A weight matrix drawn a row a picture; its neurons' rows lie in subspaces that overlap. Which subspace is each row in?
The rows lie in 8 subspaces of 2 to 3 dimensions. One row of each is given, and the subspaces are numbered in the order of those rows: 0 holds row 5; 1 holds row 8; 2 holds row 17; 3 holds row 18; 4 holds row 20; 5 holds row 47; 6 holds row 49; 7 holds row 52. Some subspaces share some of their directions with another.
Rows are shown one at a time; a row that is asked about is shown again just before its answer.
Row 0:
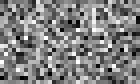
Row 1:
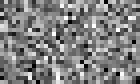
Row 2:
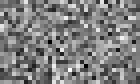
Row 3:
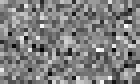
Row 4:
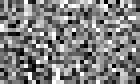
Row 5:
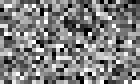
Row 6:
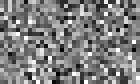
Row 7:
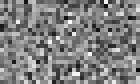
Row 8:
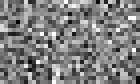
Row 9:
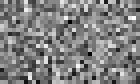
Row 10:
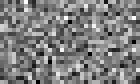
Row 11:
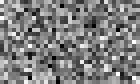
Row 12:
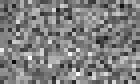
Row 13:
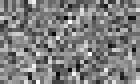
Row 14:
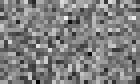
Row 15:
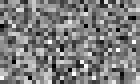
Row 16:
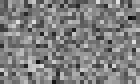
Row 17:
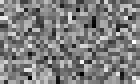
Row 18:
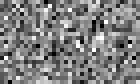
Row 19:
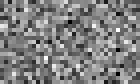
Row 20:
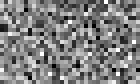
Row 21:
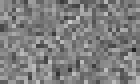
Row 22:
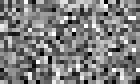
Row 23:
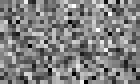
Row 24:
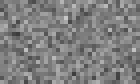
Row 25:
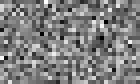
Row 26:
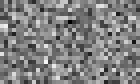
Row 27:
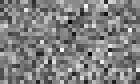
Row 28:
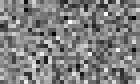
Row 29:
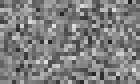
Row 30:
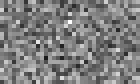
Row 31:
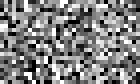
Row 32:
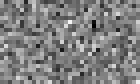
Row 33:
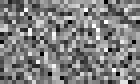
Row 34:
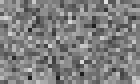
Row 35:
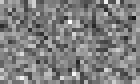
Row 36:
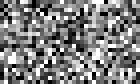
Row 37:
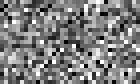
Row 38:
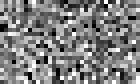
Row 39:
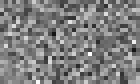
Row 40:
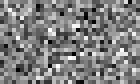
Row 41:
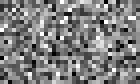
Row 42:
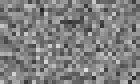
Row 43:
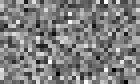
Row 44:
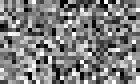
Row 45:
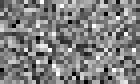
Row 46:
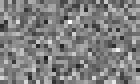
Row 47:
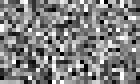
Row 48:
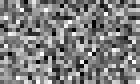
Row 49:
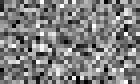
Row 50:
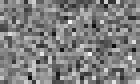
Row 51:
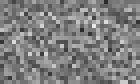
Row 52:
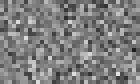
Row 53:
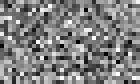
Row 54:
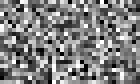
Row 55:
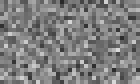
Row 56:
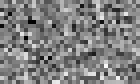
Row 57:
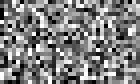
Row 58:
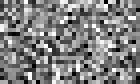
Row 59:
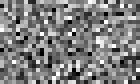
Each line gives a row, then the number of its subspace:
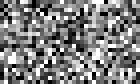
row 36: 1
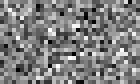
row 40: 7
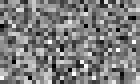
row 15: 5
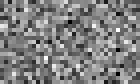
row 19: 0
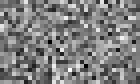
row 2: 5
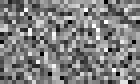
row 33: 4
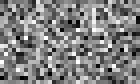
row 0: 7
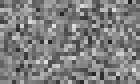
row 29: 7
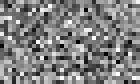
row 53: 0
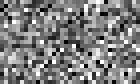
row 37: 1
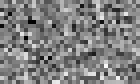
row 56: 7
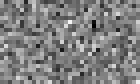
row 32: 3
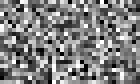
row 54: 5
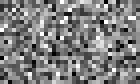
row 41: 3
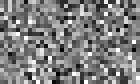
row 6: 7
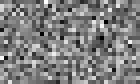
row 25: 3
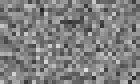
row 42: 0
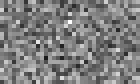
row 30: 0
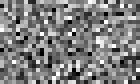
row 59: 2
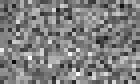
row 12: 2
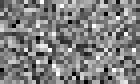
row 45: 6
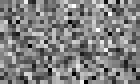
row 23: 7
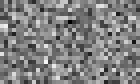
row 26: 0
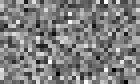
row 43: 6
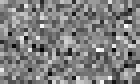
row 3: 6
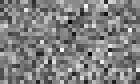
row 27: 1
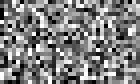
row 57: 5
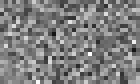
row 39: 7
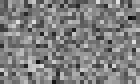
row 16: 1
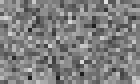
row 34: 2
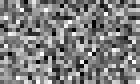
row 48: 3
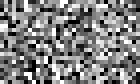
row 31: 0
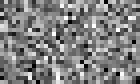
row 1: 2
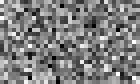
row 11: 2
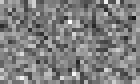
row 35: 7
